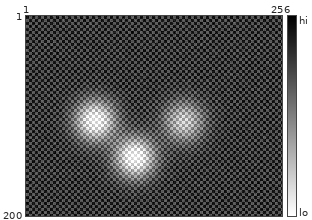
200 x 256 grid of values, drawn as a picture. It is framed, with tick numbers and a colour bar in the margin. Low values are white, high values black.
No single row or column stands out from its neighbours. There are three dips. No overall slope runs across the table.
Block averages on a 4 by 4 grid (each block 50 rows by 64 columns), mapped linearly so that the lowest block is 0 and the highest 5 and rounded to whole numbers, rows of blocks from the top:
5555
4445
4035
5455
